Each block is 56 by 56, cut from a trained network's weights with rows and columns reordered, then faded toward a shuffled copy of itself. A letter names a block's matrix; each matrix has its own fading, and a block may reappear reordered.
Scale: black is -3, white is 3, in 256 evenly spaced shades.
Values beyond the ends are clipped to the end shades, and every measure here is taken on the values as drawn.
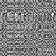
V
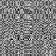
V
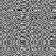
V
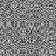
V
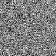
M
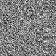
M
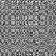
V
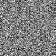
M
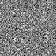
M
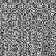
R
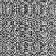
R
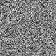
M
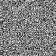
M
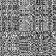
R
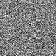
M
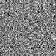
M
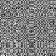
V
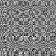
V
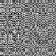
V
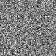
M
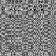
V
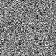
M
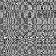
V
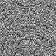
M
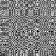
V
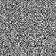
M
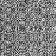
R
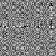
V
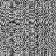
R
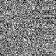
M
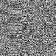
M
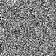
M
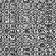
R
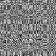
V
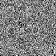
M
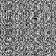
R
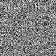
M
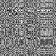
V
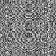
R
